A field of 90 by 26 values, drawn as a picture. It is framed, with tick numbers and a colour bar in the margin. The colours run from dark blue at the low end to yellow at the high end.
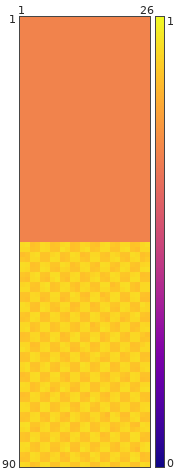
It is made of 2 by 1 panels. Panel 1,1: high, flat. Panel 2,1: very high, checkered, faint in contrast.
